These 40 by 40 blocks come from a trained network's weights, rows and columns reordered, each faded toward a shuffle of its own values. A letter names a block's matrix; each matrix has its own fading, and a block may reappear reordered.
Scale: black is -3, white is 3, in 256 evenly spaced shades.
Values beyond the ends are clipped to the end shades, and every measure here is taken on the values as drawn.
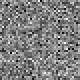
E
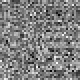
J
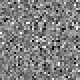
E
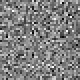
J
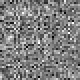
E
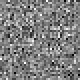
E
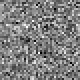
J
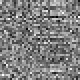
J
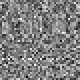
J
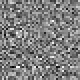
J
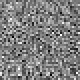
J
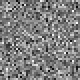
J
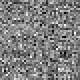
E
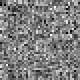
E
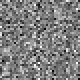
E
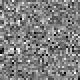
E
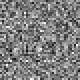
J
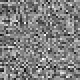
J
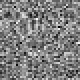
J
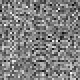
J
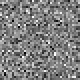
E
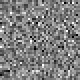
E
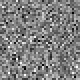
E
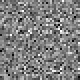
E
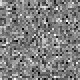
E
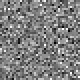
E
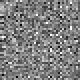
E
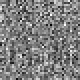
J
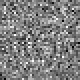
E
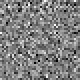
E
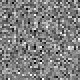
E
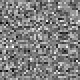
J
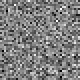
J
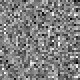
E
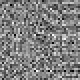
J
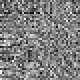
J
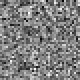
J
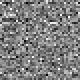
E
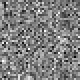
J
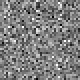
E
